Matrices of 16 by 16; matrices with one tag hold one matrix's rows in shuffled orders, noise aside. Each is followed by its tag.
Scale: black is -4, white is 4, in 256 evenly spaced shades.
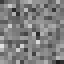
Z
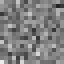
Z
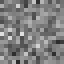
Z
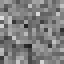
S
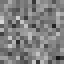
Z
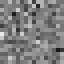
Z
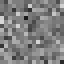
S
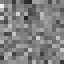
S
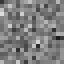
Z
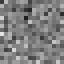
S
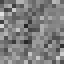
S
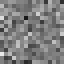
S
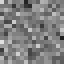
S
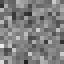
S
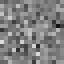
Z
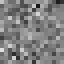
Z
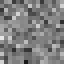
S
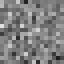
Z
